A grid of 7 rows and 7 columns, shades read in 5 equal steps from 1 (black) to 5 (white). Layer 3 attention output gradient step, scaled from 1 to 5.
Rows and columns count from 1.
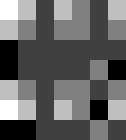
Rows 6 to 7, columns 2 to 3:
4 2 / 1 2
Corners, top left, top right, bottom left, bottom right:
5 4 1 2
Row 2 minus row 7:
3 2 0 1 1 -1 1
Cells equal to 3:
12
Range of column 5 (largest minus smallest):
1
